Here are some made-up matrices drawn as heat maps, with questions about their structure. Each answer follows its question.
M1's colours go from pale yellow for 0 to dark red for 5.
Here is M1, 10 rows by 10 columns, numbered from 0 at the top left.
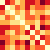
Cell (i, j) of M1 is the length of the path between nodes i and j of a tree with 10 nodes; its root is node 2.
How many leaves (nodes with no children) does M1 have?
5
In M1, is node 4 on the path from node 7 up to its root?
yes
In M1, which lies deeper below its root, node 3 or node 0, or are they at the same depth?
node 0
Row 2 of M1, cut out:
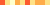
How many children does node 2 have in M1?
4
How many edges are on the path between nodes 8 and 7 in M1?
4
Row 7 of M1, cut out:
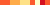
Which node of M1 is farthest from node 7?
8
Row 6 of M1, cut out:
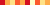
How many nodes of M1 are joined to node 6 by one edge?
2
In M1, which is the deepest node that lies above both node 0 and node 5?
4
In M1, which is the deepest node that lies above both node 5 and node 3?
4
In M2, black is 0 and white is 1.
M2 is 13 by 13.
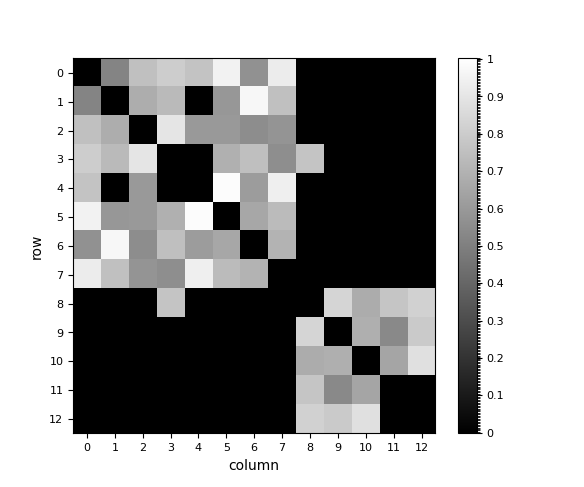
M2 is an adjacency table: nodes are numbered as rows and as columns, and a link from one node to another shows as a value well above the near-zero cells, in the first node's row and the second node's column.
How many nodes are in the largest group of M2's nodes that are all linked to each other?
7
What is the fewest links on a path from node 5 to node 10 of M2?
3
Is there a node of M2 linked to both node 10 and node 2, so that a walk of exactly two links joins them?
no
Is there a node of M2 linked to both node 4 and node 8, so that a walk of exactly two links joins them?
no
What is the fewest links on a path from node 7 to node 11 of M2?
3
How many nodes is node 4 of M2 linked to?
5
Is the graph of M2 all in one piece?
yes
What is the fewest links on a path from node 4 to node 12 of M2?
4
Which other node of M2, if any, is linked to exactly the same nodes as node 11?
node 12
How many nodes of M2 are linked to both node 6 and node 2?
6
